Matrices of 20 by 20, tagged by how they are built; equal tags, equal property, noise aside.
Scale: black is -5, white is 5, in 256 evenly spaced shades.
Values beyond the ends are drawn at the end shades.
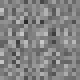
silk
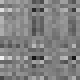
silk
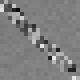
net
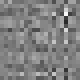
silk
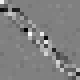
net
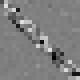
net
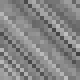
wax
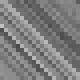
wax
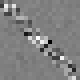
net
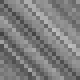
wax
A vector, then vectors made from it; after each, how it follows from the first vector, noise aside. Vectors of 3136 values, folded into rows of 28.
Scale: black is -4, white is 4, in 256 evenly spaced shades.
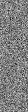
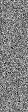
reversed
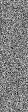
reversed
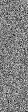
wrapped around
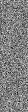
reversed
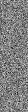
reversed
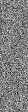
reversed
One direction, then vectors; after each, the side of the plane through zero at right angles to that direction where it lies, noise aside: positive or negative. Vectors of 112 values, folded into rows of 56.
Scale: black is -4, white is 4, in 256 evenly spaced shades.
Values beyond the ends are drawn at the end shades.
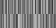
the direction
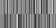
negative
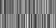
negative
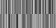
positive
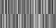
positive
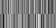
positive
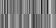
negative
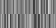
negative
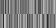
positive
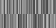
negative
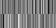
positive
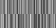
negative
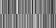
positive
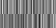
negative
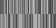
positive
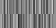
negative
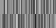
negative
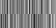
negative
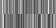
negative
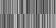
negative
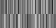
positive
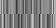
negative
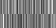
negative
